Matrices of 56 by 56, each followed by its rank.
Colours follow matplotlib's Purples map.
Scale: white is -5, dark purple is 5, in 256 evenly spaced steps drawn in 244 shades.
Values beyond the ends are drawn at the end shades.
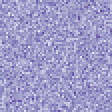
full rank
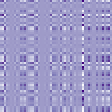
one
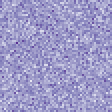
full rank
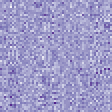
ten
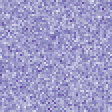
full rank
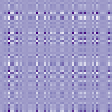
one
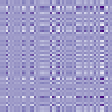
one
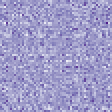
ten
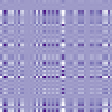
one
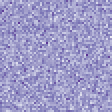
full rank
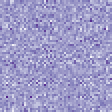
ten
